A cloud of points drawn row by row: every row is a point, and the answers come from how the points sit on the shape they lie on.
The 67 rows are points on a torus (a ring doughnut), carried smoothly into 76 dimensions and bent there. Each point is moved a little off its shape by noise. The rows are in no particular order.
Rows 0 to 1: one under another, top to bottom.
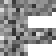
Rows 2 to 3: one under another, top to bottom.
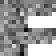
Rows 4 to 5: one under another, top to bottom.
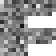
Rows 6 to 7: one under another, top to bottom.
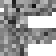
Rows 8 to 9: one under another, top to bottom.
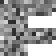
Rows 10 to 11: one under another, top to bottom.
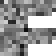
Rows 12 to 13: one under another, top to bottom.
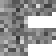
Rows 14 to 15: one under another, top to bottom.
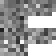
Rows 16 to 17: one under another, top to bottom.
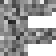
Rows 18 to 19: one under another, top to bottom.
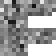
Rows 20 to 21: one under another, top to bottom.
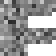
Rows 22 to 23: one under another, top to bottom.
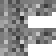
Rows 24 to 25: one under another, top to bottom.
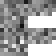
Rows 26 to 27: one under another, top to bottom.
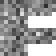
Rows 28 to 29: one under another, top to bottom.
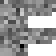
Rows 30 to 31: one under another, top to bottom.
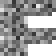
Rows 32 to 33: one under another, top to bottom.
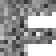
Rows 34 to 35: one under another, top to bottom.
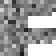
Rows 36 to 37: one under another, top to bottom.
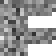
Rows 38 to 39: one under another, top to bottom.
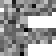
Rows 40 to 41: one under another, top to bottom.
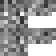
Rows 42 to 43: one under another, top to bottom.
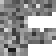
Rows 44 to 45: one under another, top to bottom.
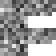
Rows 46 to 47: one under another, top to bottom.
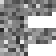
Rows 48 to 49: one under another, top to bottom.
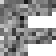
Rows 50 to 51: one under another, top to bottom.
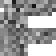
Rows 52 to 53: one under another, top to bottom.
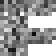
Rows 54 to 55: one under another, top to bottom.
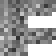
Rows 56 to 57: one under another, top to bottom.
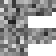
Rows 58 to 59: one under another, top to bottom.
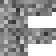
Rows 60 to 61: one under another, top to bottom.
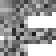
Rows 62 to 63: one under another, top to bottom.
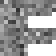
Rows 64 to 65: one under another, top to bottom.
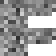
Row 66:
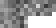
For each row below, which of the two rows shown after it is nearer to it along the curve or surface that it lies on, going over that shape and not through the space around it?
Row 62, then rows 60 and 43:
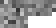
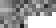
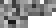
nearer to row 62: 43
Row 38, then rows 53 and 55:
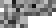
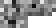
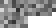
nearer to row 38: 53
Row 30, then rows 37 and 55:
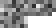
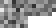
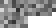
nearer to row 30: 55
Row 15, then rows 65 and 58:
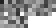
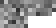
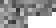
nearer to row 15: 65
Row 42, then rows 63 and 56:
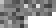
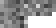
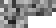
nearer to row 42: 63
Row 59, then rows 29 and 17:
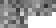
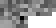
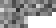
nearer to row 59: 29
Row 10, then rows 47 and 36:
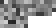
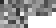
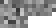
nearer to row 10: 47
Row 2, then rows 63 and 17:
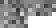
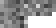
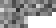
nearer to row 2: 63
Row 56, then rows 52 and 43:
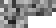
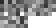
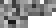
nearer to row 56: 43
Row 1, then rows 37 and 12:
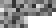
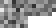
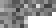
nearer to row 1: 12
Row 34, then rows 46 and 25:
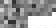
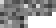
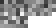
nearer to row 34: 25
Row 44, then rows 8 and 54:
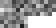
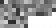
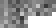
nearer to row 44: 54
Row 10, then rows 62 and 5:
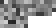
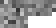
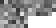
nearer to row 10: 5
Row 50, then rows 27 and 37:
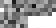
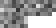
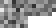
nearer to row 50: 37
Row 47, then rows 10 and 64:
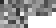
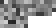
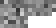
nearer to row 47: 10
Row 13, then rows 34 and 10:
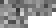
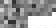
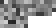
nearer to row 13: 34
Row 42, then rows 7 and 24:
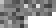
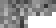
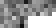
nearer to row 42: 7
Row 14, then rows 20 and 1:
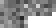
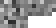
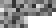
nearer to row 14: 1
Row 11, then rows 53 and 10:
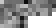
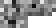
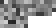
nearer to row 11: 10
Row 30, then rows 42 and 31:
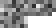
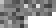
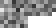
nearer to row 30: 42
